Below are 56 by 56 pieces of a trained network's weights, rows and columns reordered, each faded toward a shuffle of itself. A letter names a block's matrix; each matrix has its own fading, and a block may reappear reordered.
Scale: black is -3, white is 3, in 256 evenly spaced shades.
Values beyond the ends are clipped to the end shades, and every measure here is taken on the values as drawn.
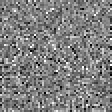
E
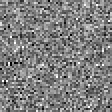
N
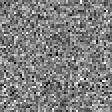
N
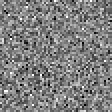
N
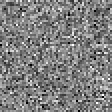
N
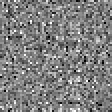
E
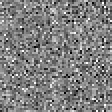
E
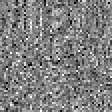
E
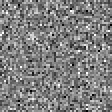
E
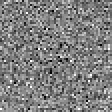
N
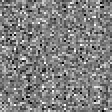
E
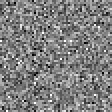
N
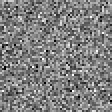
N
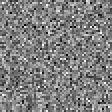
N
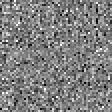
E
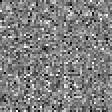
E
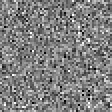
N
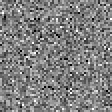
N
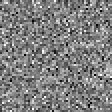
E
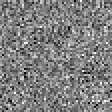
N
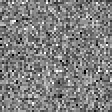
N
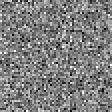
E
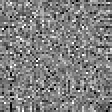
E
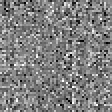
E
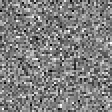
N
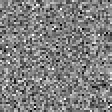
N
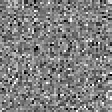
E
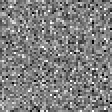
E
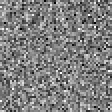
N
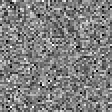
N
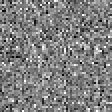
E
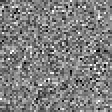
N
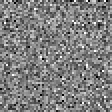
N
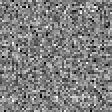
N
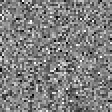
E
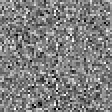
E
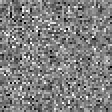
E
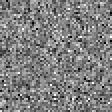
N
